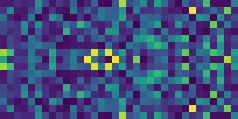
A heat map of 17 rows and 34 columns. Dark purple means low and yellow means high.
Seam: none. Mirror symmetry: top to bottom. Slope: none. Histogram: skewed, a long tail of high values.
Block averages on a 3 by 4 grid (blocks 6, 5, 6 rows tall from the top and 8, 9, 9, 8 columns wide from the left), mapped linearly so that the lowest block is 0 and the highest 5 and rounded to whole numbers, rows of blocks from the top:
0 1 3 2 / 4 3 3 5 / 0 1 3 2
